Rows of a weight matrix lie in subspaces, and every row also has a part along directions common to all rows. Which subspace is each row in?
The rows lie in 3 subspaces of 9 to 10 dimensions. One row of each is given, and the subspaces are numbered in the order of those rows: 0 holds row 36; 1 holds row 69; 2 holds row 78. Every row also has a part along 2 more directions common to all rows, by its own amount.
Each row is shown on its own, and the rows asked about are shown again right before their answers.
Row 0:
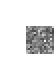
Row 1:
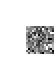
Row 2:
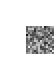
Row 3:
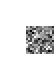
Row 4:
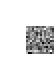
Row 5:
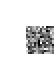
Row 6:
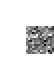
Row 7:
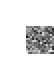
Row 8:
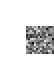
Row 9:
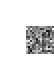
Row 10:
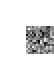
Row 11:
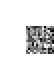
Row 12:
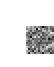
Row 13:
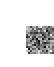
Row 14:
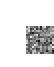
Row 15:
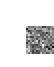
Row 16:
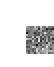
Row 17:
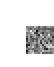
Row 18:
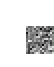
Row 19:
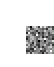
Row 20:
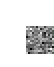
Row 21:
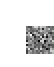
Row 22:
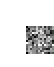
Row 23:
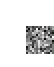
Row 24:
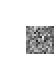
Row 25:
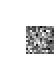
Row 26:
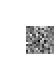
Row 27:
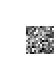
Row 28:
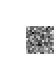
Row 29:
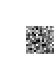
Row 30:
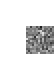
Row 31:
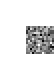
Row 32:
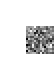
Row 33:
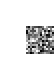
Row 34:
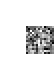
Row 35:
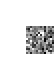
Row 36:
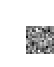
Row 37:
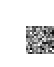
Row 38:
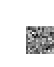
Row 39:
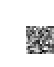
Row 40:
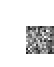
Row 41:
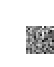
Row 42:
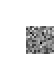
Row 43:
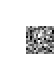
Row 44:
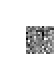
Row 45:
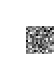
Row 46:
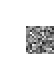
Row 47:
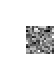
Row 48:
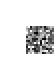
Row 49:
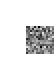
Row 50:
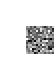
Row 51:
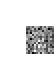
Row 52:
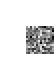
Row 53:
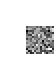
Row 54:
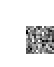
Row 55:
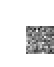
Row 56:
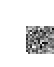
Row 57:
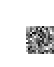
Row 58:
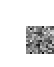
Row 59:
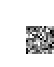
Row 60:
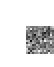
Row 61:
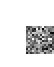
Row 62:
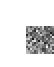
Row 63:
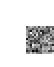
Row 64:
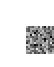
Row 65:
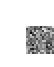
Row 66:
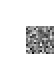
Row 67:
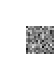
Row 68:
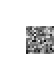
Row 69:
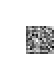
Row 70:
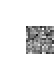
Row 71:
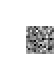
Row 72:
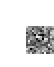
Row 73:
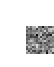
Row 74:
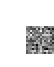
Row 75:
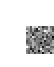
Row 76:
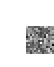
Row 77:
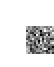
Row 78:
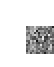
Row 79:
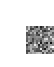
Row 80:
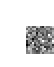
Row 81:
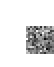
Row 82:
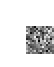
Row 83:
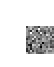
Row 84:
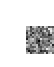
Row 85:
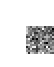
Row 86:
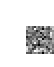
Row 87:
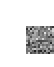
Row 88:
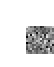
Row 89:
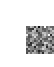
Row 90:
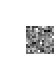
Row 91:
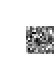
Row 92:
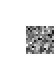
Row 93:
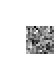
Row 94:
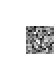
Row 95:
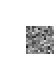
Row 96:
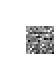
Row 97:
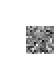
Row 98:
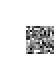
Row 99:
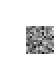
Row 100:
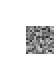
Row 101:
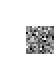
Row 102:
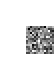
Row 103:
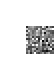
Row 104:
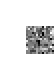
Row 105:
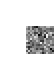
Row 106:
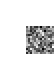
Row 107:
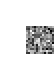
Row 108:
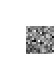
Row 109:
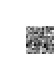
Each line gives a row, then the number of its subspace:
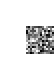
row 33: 1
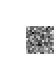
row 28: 2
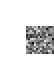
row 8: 0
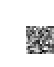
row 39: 2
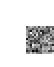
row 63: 1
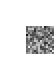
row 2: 1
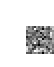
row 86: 1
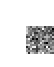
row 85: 1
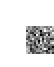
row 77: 2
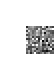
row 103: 2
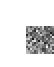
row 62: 1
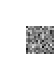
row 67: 2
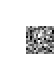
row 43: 0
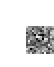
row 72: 2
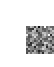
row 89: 1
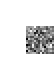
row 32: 2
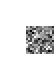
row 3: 0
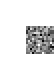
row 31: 2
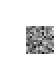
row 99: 1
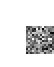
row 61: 0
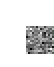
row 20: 1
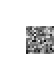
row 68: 1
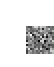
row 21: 0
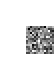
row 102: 1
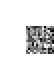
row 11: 0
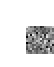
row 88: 0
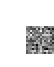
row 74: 0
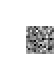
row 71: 2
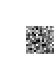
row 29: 2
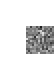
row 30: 2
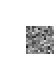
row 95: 0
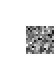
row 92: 0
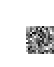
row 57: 0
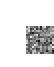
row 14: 2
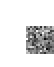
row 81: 2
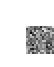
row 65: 2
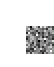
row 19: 0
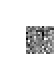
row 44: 2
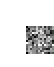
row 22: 0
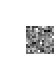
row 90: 0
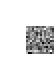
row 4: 1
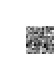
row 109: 0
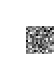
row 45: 2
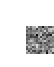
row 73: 0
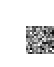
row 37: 1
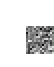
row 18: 2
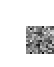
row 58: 1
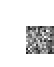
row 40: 1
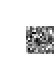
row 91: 0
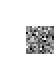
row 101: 0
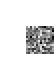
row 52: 0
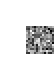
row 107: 0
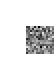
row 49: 1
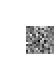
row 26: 0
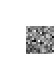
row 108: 1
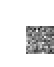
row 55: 1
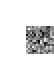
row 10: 1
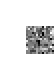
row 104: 1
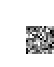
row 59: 0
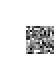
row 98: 1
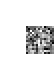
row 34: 0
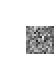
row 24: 2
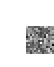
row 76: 0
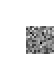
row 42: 1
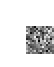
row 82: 2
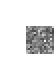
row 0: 1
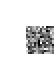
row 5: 2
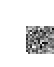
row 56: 1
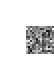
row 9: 1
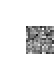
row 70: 0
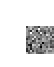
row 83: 1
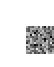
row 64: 2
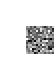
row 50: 2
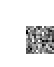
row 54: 2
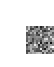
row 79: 2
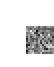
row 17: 2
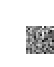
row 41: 2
